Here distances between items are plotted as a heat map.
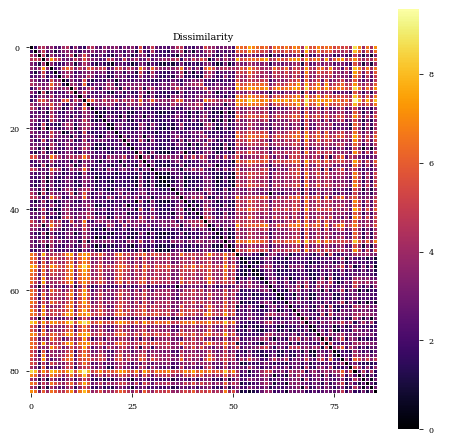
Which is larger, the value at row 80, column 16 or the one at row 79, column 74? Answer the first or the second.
the first
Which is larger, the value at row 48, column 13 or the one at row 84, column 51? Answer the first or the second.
the first
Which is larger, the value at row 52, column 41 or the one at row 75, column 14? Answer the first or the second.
the second
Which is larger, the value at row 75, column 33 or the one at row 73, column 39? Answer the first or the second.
the second
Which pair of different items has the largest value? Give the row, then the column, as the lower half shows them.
80, 13
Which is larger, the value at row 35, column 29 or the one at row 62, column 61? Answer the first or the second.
the first
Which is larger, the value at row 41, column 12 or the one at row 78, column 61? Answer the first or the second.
the first
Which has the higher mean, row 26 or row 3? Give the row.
3
